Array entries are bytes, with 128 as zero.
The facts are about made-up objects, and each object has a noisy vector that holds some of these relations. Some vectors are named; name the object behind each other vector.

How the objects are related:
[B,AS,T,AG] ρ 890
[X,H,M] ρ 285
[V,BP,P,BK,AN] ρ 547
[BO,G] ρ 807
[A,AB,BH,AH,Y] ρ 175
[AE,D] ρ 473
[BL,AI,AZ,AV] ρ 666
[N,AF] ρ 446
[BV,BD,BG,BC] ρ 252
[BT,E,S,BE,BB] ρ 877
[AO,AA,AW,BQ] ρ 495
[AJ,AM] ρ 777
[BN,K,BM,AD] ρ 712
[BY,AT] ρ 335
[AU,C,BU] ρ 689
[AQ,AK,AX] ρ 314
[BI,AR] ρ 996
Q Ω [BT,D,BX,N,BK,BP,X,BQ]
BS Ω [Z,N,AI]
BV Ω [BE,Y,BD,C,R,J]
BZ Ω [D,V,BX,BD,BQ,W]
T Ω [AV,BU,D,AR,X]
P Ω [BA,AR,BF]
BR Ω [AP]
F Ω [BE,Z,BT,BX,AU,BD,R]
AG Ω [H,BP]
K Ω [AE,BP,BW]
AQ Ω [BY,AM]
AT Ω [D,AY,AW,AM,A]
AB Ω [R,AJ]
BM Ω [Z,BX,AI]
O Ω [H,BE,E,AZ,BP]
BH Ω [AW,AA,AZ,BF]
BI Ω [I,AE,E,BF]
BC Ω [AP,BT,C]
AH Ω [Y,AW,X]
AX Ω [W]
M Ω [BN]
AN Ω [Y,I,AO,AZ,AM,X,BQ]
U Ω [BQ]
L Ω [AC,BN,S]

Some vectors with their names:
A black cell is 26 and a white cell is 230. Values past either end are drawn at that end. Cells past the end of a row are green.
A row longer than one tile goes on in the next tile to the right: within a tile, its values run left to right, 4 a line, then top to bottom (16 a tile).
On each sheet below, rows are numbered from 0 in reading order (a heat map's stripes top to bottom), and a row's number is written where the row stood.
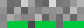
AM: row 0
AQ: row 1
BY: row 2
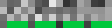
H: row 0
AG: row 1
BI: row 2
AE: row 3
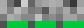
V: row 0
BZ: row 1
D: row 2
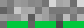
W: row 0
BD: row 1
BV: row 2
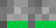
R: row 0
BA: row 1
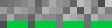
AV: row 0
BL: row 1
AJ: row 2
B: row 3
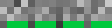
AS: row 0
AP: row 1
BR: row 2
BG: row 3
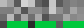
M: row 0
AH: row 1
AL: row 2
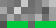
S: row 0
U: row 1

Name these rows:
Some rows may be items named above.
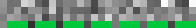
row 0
AM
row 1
AH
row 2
BR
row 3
O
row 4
AJ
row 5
T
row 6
AN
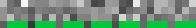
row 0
T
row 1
L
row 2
AT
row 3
AR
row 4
AG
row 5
AW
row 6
X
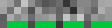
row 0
BT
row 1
BN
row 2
K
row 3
AU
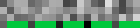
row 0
BQ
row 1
AI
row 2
BH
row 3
AB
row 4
O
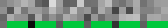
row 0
N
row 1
AB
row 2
AK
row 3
AA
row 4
BM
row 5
BX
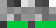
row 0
P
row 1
AN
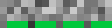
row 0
AJ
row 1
A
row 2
AK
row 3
U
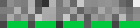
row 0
AP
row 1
BP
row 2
BC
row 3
C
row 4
AX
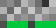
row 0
BE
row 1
BK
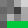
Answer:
Q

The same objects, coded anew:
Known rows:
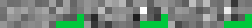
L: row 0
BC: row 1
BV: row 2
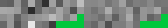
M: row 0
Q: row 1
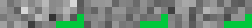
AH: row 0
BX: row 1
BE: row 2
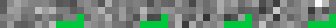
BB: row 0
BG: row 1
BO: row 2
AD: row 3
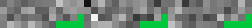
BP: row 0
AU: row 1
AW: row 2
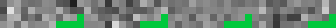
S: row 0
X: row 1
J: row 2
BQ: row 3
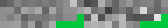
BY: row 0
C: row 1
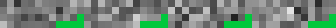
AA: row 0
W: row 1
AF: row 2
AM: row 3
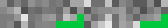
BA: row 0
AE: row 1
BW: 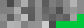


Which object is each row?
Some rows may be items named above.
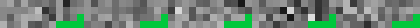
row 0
AM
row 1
U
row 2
S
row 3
AQ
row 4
AR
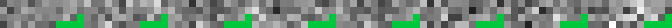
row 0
AI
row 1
Y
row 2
X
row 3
BU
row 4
X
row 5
T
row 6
V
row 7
AB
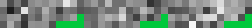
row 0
BM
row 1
AJ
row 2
AB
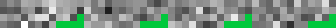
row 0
AB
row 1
BU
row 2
A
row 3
Y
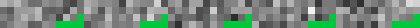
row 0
D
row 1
AV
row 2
O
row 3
BV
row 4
AN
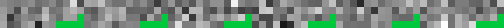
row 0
AT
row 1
D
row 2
BN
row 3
BI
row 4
P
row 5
AE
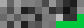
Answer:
AX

